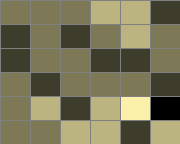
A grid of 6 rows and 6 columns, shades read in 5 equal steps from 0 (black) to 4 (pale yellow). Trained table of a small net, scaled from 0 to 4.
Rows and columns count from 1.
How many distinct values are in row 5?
5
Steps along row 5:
up down up up down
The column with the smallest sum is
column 6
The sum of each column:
10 12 11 14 14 9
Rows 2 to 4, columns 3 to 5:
1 2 3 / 2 1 1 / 2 2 2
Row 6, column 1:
2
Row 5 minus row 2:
1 1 0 1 1 -2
